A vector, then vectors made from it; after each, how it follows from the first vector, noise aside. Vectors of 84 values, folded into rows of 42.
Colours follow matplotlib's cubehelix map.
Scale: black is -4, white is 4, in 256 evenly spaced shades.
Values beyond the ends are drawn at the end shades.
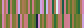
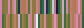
negated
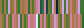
negated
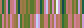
sign-scrambled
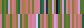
negated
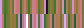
reversed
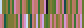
reversed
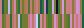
negated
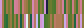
reversed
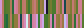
reversed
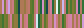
sign-scrambled
